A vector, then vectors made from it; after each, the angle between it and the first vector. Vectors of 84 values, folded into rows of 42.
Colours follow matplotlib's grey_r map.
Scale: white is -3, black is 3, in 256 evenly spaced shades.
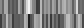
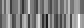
partly aligned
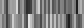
nearly opposite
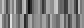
partly opposed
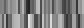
nearly opposite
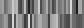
partly opposed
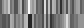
partly aligned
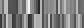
nearly parallel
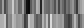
nearly opposite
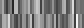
orthogonal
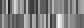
orthogonal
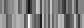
nearly opposite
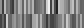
partly aligned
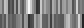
nearly parallel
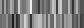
partly aligned
